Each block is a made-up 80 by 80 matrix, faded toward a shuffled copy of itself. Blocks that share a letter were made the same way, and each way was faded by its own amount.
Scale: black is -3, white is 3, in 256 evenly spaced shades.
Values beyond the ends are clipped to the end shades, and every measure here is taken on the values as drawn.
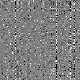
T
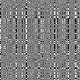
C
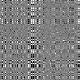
C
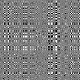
C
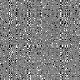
T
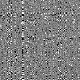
T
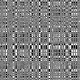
C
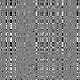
C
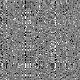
T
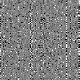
T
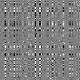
C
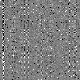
T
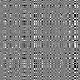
C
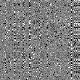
T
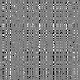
C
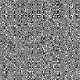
T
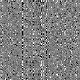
T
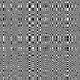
C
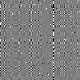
C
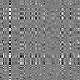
C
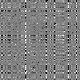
C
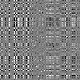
C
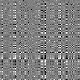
C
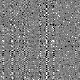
T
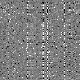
T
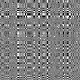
C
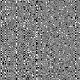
T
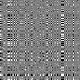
C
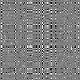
C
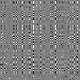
C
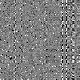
T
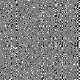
T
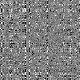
T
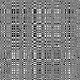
C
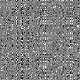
T
